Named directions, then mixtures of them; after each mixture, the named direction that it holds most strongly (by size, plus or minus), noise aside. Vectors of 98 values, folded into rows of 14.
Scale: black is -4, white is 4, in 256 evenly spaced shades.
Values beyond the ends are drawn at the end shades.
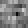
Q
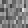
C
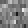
Q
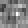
Q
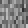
C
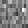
C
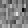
C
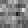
Q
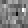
Q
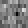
Q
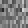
C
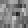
Q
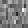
C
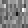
C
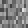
C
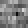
Q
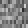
C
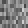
C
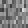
C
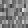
C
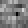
Q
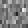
C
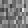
C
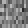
C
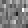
C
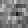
Q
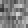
Q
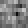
Q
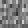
C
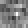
Q
